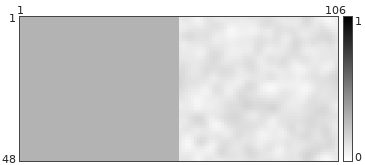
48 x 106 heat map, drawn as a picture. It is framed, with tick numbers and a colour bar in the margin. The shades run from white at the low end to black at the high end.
The table splits into one row of 2 panels. Panel 1,1: low, flat. Panel 1,2: very low, blotchy, faint in contrast.
